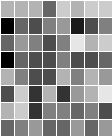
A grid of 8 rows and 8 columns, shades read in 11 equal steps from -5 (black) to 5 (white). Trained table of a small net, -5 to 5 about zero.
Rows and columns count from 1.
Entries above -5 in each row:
8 7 8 7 8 8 8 8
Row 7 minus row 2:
7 4 -1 0 -1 3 2 -2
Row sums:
16 -13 7 -15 3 4 -1 -1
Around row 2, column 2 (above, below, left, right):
2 1 -5 -2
